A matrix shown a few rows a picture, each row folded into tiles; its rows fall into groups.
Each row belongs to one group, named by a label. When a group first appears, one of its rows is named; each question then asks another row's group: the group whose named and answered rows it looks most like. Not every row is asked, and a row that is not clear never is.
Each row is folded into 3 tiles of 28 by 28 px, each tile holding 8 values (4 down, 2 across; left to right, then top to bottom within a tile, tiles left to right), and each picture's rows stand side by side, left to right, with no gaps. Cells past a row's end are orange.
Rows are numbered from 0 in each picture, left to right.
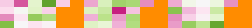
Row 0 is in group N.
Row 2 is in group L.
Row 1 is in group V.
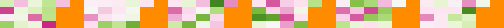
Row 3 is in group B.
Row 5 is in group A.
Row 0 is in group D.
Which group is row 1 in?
L
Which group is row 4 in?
A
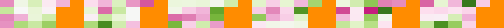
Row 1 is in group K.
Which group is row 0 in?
L
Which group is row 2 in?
A
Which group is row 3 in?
A
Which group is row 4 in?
A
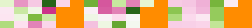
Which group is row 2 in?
B
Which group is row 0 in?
N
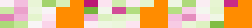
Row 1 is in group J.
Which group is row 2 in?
L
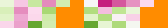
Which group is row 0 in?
A
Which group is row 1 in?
K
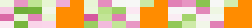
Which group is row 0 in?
D
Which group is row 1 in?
D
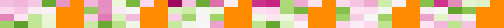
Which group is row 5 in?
D
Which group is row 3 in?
K
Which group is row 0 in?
N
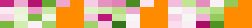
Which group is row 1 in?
N
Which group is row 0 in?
N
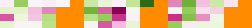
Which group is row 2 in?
V
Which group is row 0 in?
V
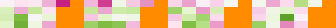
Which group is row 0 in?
K
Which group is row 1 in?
K
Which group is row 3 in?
N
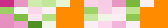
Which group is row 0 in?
J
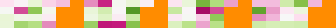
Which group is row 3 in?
L
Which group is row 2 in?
V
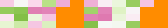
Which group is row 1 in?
L
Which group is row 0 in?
V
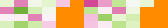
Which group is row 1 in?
J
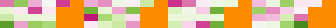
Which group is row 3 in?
L
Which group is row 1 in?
J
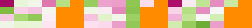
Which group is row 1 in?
B
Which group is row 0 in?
J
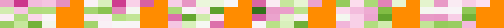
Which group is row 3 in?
L
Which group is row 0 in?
K
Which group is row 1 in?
V
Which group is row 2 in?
J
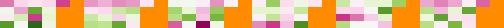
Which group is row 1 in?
K
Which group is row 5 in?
K
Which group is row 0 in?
K
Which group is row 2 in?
B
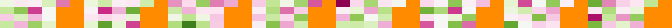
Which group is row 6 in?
N
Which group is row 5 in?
J
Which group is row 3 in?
V
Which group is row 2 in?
K
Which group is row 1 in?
A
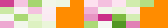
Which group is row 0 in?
J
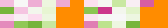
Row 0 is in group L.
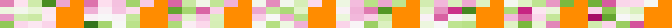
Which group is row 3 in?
D
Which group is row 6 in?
A
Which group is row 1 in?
N
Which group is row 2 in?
V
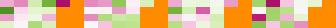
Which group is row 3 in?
D
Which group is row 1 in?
J
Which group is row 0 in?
L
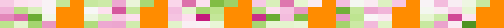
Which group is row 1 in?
B
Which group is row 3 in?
V
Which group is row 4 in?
V
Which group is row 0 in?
N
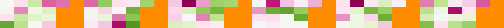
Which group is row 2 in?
D
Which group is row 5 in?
V
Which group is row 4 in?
D
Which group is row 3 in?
D
